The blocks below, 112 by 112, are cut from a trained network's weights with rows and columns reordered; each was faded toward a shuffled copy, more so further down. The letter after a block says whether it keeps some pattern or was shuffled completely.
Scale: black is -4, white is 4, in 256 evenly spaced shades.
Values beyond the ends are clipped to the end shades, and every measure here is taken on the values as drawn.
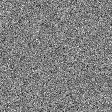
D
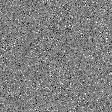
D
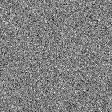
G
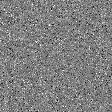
D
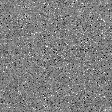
G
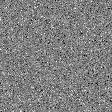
D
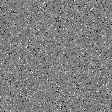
D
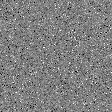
D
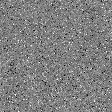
D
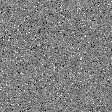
D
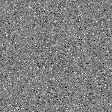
D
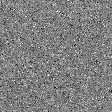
D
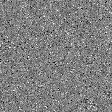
G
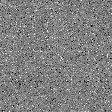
G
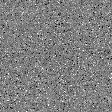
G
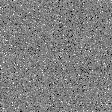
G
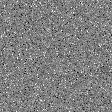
D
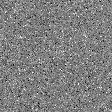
D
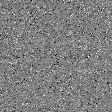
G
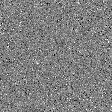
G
